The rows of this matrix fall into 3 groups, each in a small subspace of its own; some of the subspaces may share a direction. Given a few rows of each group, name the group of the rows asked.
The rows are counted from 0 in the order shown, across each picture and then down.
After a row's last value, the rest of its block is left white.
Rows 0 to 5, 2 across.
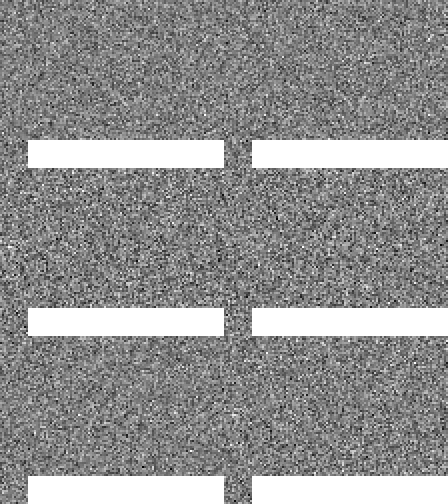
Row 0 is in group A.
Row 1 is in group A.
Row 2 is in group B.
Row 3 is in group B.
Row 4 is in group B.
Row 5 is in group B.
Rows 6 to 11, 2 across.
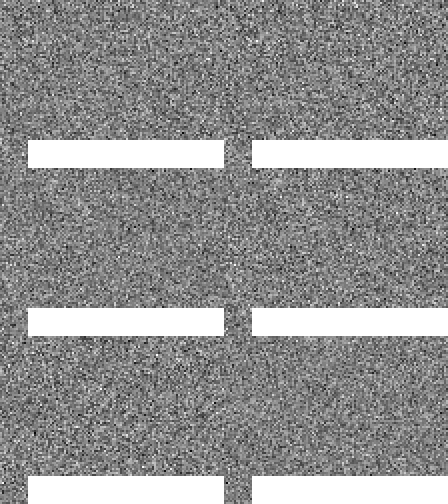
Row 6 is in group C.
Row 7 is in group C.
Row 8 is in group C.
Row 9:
C
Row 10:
B
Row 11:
B
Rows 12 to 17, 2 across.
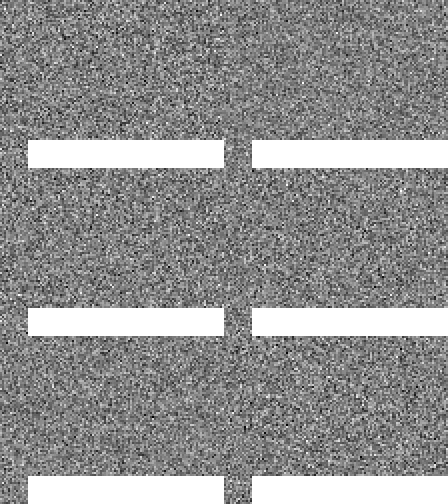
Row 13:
C
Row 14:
C
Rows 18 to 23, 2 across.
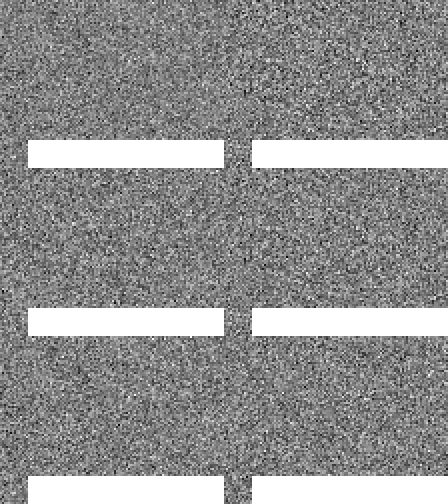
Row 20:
B
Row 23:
A
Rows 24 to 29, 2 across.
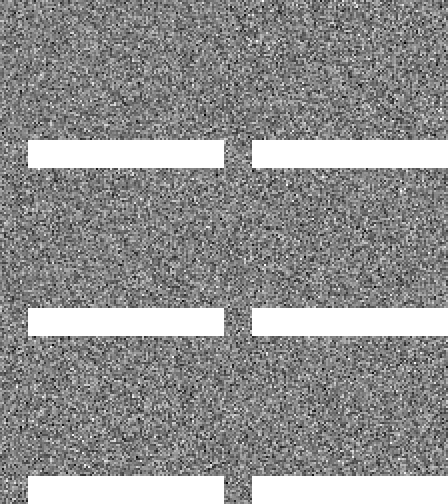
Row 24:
A
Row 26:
C
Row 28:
A
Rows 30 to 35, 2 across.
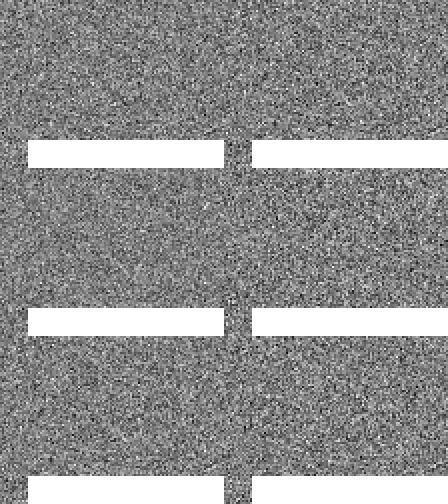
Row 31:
A
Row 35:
A
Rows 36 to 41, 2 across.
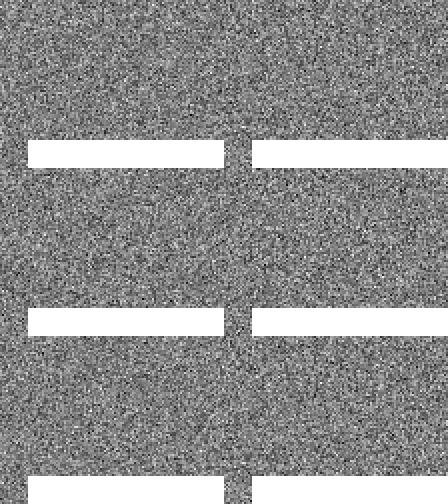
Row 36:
B
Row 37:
C
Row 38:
B
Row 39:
A
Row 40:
B
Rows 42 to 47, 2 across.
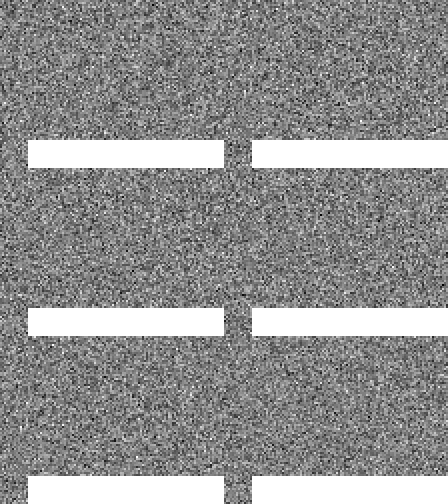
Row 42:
B
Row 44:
C
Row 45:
C
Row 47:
C
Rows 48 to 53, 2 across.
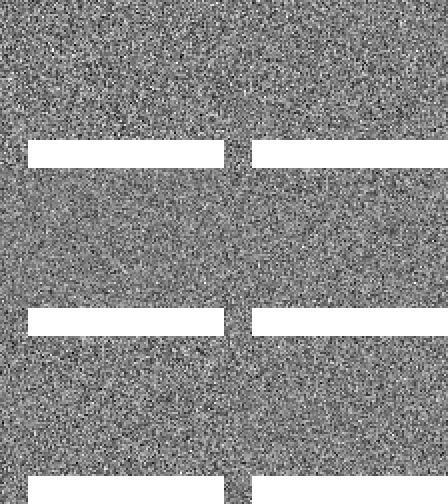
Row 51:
B
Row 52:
B
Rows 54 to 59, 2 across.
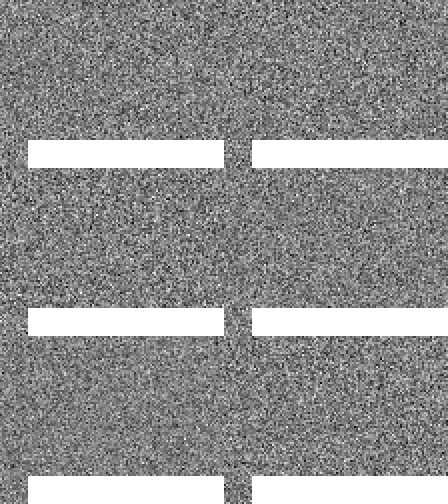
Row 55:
A
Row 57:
A
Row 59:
C
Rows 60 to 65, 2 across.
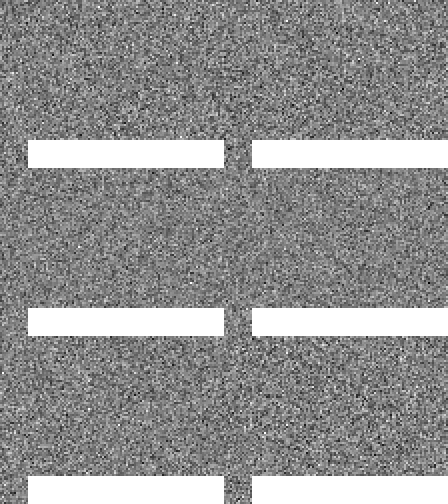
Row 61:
C
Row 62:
B
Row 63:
A
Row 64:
C
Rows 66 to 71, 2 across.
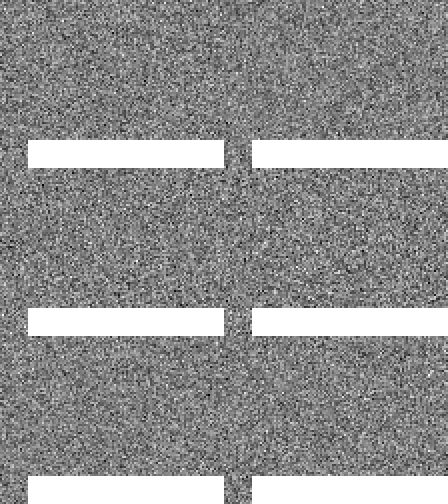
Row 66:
C
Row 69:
A
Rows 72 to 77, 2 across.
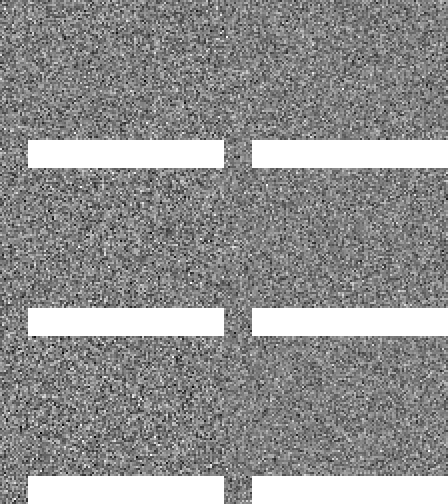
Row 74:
B
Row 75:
B
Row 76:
A
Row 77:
A
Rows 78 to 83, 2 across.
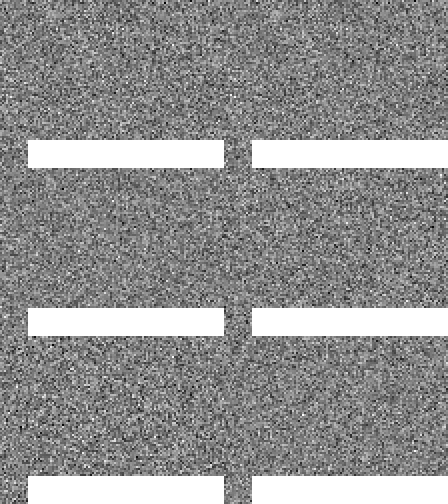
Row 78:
C
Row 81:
C
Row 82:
A
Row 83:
B
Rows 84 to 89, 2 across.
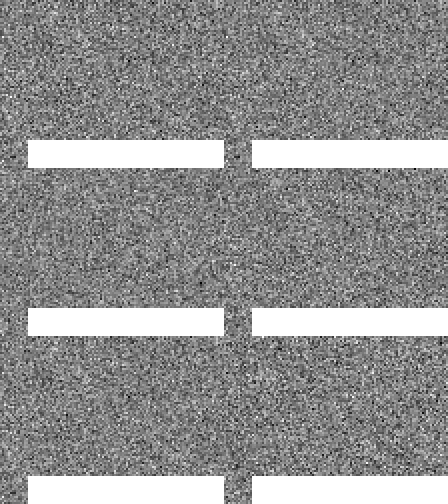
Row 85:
C
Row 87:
C
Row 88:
C
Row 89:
C
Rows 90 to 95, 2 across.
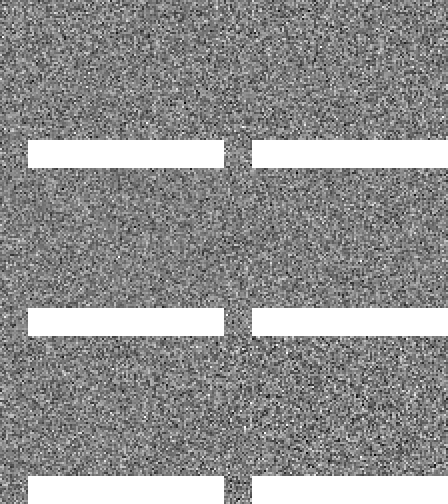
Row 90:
C
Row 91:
C
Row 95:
A
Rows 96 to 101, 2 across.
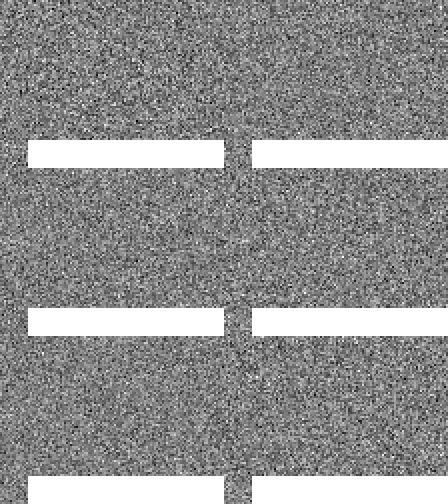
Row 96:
A
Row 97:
C
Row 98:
B
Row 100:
B
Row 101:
C
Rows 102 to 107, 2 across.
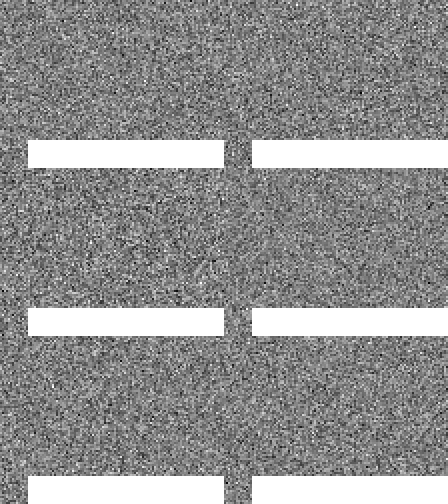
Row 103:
B
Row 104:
B
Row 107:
B
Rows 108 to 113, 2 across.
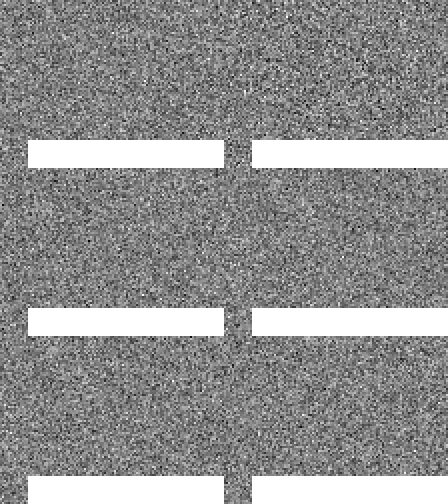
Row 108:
C
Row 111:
C
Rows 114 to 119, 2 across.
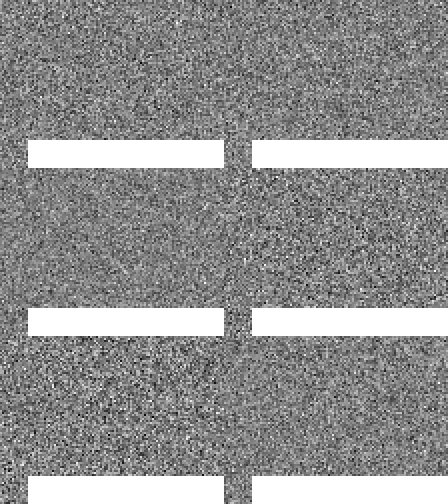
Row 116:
A
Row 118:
B
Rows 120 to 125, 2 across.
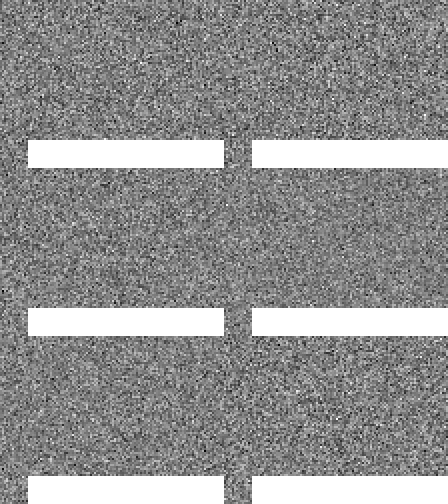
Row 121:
B
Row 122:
B
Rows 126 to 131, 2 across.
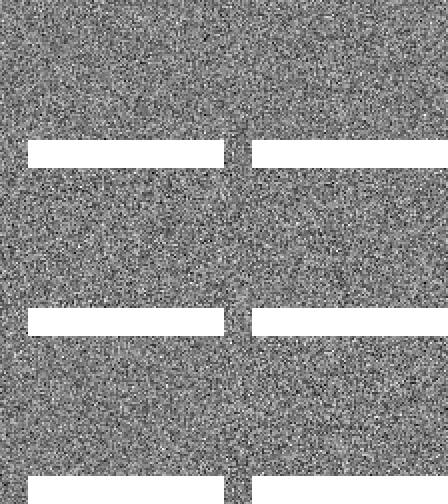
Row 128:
B
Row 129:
B
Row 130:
C
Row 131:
B
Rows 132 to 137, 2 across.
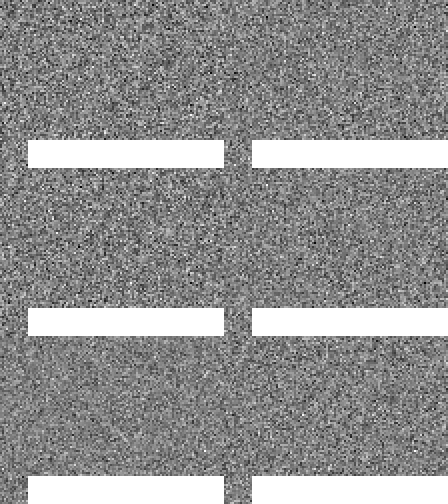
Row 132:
B
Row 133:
B
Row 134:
B
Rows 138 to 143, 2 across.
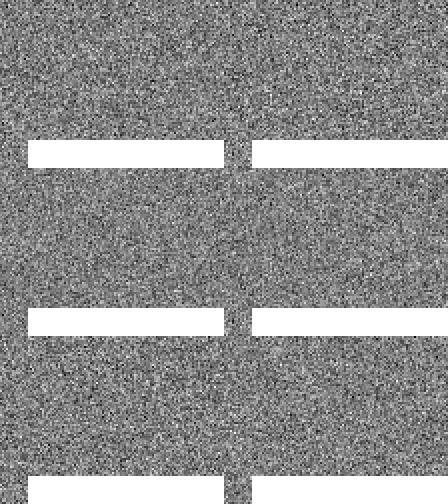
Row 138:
B
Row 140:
B
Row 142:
C
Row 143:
C
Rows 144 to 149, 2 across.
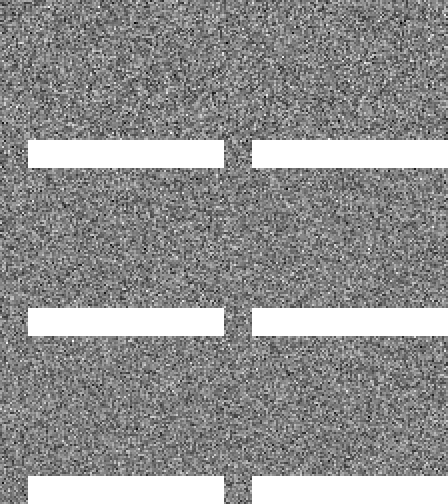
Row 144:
B
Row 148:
B
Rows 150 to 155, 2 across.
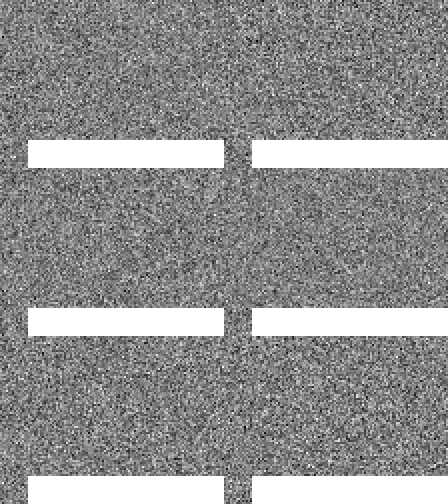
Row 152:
B
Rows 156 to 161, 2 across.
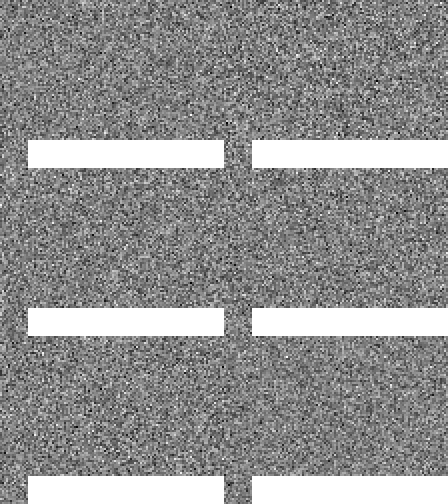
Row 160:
B
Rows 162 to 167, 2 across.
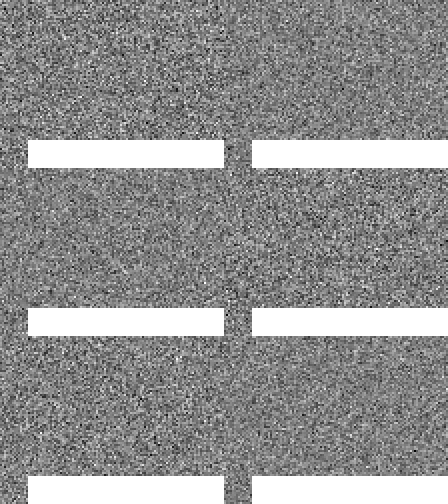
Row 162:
C
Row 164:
A
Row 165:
B
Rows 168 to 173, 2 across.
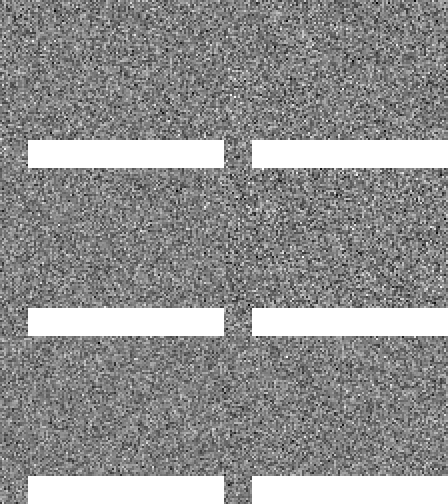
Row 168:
C
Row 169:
C
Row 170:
A
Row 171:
C
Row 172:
B
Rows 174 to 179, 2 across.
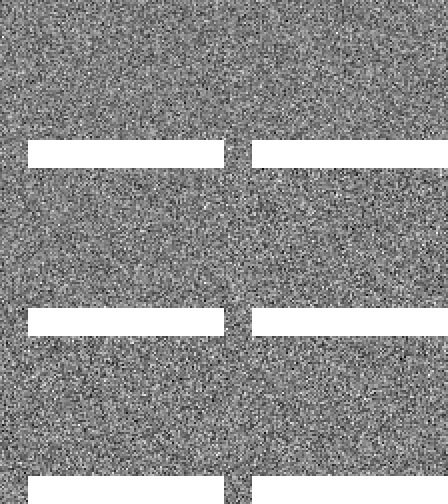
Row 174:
C
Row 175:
C
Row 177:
C
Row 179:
A
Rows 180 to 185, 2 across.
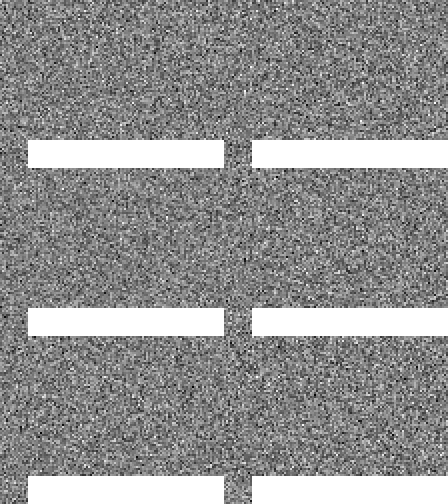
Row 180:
C
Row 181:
A
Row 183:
A
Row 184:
A
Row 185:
C
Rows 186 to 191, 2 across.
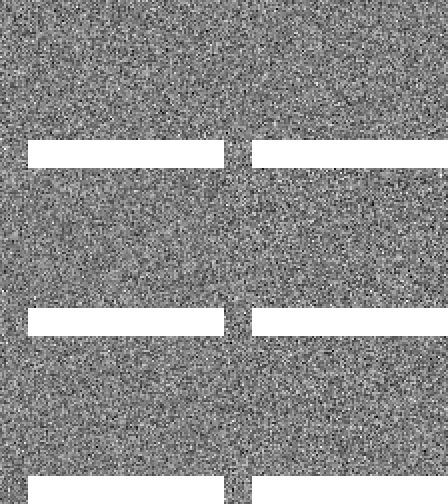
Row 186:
C
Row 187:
A
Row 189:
C
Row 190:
B
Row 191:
B
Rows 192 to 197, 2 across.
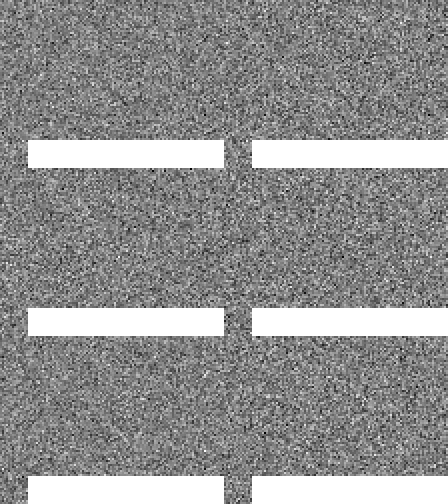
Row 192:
A
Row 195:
C
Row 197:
A
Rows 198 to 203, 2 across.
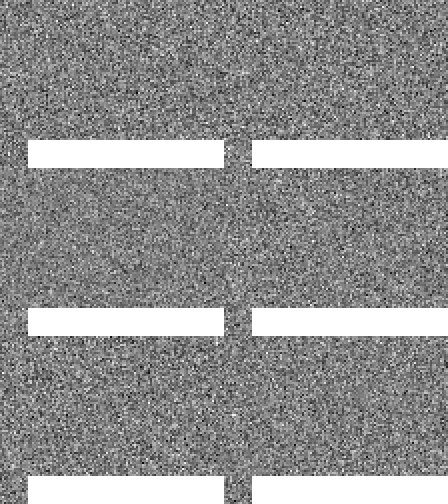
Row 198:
B
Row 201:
C
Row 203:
B
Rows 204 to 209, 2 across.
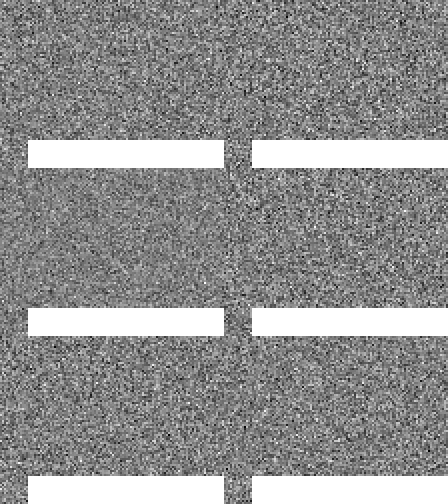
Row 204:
C
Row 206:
A
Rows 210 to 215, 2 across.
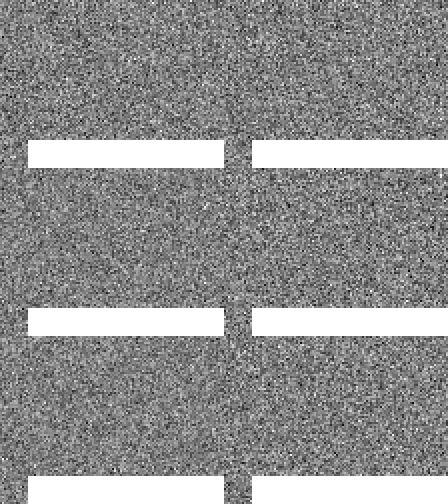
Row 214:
B
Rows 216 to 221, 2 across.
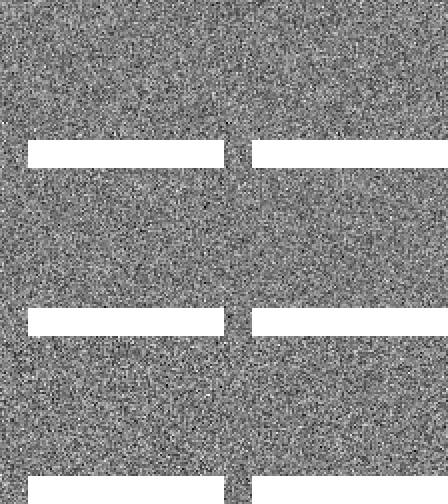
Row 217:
B
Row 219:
C
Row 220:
C
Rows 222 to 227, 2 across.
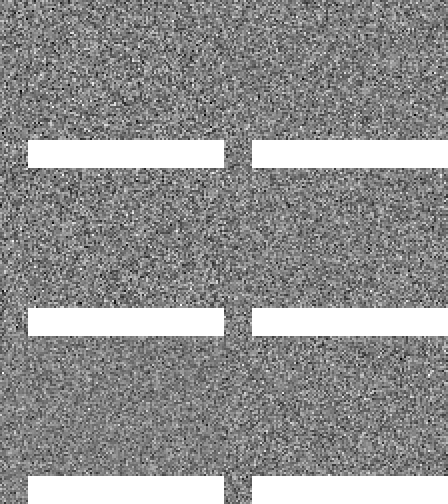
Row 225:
C
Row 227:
A
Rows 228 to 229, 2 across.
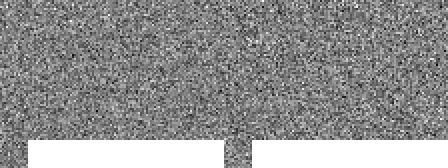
